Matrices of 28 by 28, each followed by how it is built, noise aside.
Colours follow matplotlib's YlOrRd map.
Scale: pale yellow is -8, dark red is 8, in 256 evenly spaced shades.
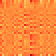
low rank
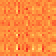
low rank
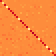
diagonal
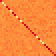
diagonal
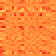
low rank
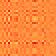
low rank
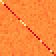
diagonal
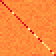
diagonal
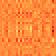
low rank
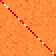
diagonal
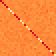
diagonal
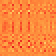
low rank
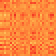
low rank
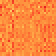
low rank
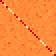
diagonal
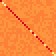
diagonal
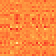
low rank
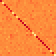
diagonal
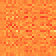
low rank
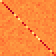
diagonal
